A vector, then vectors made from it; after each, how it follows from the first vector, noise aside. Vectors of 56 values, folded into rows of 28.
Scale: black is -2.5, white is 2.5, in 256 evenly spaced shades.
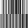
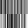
reversed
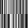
wrapped around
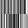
wrapped around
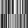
wrapped around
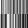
wrapped around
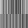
shrunk
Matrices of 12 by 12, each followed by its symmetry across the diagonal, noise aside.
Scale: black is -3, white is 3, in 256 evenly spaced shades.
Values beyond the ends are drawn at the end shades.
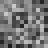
symmetric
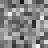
neither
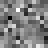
antisymmetric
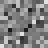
symmetric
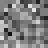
antisymmetric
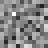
symmetric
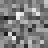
neither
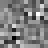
antisymmetric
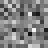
antisymmetric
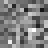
neither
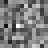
neither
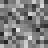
antisymmetric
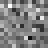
neither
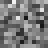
neither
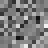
symmetric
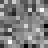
symmetric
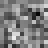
antisymmetric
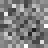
symmetric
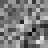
symmetric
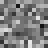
neither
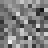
antisymmetric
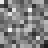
symmetric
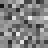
neither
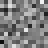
antisymmetric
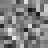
antisymmetric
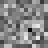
symmetric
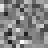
neither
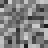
symmetric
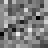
neither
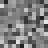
antisymmetric
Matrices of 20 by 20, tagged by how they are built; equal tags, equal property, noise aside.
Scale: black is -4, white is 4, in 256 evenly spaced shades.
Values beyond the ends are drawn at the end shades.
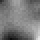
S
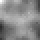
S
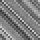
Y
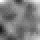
S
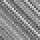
Y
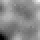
S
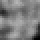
S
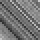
Y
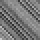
Y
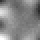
S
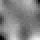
S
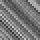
Y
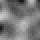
S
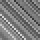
Y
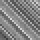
Y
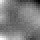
S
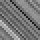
Y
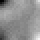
S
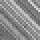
Y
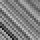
Y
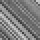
Y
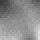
S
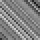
Y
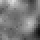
S
